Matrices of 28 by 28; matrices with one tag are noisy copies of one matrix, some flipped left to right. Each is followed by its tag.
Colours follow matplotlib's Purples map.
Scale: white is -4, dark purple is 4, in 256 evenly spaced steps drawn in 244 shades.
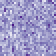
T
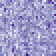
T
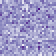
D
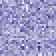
D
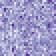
T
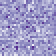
D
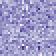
D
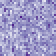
T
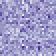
D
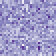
D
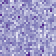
T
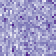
T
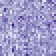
T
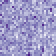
T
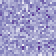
D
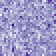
T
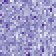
T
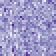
T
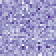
D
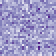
D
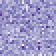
D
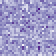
D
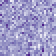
T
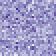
D
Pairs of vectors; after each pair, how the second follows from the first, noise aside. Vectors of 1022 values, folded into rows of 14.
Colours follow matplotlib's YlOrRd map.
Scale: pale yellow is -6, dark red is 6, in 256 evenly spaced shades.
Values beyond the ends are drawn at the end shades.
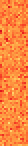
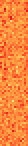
wrapped around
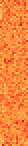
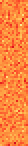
wrapped around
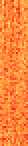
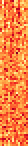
scaled up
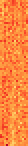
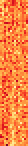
scaled up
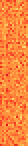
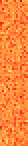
wrapped around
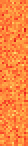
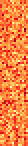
scaled up
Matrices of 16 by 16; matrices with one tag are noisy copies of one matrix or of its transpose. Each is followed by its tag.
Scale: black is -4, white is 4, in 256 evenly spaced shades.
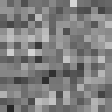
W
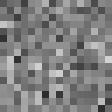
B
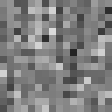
W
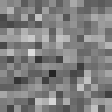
W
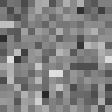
B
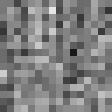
W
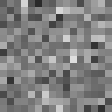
B
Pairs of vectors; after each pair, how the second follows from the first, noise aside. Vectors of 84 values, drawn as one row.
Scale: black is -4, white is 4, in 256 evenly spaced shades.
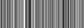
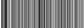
wrapped around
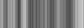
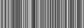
shuffled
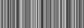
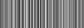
shuffled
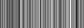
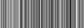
negated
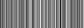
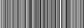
negated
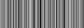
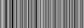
wrapped around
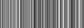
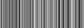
negated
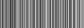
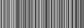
negated
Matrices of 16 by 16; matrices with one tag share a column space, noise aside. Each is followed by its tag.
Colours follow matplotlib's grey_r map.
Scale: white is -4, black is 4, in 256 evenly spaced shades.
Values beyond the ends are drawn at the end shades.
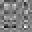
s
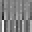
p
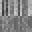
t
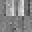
t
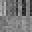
t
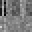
t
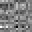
s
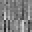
p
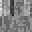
t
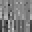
p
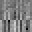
p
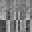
p
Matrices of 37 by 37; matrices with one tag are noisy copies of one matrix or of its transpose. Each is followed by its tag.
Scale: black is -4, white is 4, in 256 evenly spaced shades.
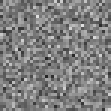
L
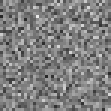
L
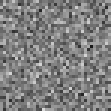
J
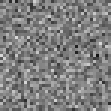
L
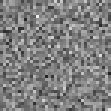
L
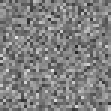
L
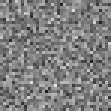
J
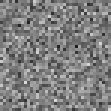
L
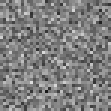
J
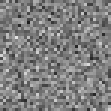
L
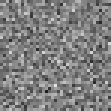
J
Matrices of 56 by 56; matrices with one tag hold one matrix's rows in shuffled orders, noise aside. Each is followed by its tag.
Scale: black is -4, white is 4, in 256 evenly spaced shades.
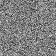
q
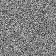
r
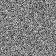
r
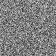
q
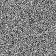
r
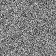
r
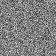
r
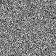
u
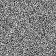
r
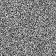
r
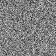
q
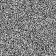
r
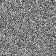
u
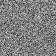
u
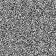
q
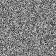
u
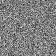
u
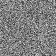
q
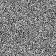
u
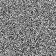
q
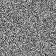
u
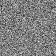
u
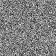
q
